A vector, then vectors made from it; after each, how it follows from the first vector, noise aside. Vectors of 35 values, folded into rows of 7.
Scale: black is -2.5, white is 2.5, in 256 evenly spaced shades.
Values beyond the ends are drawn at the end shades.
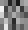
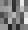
reversed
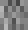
shrunk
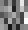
reversed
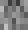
shrunk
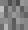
shrunk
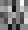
reversed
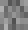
shrunk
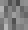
shrunk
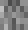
shrunk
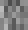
shrunk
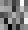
reversed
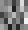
reversed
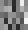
reversed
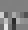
partly zeroed
